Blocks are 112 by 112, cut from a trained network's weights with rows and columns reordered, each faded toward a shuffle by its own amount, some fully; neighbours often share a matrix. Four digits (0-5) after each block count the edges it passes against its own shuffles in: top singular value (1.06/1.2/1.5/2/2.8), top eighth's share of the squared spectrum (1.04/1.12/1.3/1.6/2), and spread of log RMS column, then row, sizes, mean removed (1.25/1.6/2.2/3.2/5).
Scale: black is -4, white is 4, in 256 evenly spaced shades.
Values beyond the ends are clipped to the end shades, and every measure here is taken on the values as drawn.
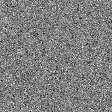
1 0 0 0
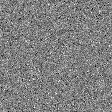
0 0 0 0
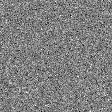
0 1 1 0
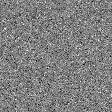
0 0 0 0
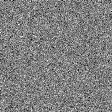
2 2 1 1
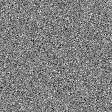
0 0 0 0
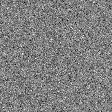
0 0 0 0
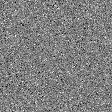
0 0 0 0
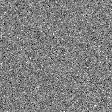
1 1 1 0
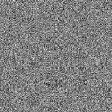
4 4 2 2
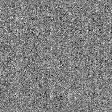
2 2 0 2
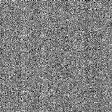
2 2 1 2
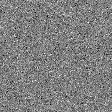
1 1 0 1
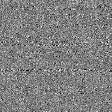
2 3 0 3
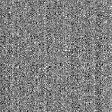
3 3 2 3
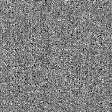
2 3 1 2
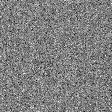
1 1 0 0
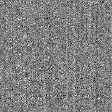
3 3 1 3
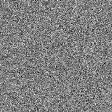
2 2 1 1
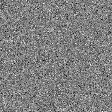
1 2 0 2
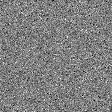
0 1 0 1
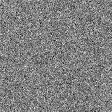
2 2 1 0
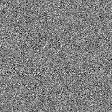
2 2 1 2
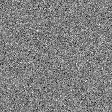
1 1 0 1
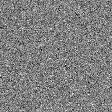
2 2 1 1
